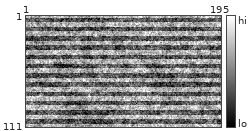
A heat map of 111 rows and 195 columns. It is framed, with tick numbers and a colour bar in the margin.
Average level on the scale: 50%. Grain: streaks across. Stripes: horizontal, repeating 12 times. Slope: none.
